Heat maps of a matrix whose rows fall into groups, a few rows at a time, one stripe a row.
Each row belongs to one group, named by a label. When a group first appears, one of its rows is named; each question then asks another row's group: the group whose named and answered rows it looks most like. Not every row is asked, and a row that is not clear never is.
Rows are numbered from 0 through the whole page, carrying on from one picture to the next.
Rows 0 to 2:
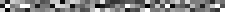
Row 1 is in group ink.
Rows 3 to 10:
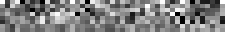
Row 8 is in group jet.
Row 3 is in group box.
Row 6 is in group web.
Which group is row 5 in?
box
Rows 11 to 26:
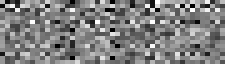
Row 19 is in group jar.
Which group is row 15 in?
web
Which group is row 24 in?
jet
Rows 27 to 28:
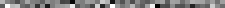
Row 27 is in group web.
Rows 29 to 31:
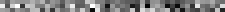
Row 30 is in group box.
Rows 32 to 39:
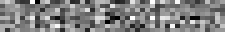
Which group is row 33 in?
web
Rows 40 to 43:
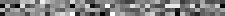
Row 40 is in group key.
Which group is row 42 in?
box
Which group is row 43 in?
web
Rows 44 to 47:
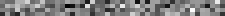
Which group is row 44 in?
ink
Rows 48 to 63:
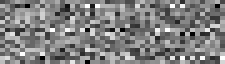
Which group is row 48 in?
jet
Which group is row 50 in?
key
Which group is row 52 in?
key
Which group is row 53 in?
box
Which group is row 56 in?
jet
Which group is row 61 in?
key
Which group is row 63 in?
box
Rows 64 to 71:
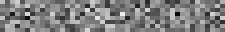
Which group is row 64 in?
box
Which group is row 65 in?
ink
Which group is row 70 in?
jet
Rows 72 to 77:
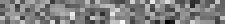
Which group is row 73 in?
jet
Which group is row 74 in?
jar
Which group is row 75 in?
web
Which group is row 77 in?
jar
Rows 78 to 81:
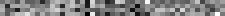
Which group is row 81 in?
ink
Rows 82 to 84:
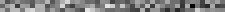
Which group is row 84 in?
box
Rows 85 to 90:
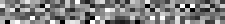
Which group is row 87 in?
jet
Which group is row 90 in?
ink
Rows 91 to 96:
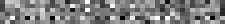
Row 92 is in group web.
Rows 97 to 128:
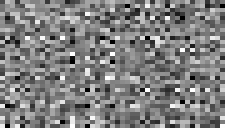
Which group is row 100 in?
box
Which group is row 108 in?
jet
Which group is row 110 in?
web
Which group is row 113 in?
web
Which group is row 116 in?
jet
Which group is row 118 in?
box
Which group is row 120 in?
box
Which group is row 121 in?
web
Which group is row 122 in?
jet
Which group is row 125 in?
box
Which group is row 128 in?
box
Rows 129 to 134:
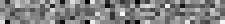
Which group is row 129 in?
ink
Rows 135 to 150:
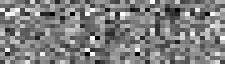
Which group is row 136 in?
jar
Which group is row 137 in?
box
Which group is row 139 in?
key
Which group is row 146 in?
key
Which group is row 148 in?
ink
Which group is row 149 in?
jar
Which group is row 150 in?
ink
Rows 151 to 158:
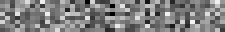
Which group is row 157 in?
jar
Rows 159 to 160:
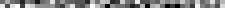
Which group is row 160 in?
box
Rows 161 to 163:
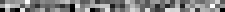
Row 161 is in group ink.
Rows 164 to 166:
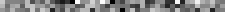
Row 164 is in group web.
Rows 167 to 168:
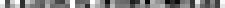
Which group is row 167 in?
box
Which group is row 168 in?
box
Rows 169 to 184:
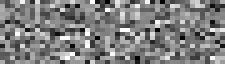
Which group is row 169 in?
jar
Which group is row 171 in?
jet
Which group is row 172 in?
key
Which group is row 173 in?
key
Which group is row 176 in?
key
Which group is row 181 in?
jet
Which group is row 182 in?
web
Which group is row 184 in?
ink
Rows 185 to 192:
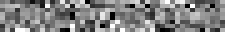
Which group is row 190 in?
jar
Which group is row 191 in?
web
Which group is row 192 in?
key
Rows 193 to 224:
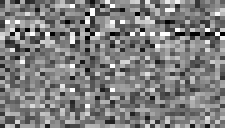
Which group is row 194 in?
web
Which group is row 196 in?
ink
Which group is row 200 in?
jar
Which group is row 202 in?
box
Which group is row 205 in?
jar
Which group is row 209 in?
web
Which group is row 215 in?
web
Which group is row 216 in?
box
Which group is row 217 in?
jar
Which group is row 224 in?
jet
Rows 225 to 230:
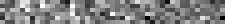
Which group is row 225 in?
key
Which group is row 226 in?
key
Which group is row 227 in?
box
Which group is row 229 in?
ink
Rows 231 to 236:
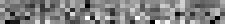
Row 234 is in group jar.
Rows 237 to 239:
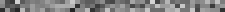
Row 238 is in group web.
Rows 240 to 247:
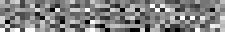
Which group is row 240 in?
box
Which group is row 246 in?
ink
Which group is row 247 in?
box
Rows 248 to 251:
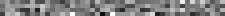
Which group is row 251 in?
web
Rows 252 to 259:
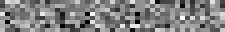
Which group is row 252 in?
web
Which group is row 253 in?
jet
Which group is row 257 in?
ink
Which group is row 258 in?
key
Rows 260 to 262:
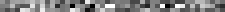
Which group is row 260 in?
box
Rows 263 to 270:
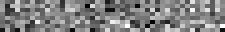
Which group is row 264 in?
ink
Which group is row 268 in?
jar
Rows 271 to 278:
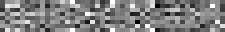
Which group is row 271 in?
web
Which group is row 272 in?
web
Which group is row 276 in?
ink
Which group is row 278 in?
web
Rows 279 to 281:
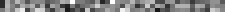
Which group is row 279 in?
web
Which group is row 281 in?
key
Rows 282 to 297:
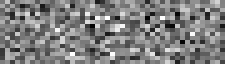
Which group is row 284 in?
key
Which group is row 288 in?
jar
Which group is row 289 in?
jar
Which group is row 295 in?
web
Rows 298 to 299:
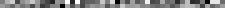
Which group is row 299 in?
key
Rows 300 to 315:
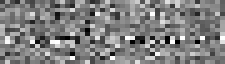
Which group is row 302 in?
web
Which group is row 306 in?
box
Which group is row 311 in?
jar
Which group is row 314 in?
web
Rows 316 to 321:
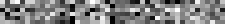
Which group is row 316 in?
box
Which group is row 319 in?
ink
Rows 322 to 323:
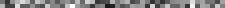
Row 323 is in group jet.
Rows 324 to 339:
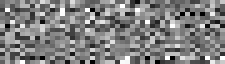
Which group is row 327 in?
jet
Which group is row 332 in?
jet
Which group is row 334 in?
web
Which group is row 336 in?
box
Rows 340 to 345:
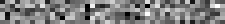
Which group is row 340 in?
jet
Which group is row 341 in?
ink
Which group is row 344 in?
ink
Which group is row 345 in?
jet
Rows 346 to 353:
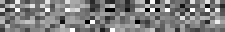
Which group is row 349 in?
jet
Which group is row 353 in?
web
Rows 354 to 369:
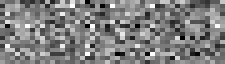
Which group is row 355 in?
web
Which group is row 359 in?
key
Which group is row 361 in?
jar
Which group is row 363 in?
jet
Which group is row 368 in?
jar
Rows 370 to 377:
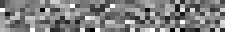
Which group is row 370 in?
jet
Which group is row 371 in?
web
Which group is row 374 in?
box
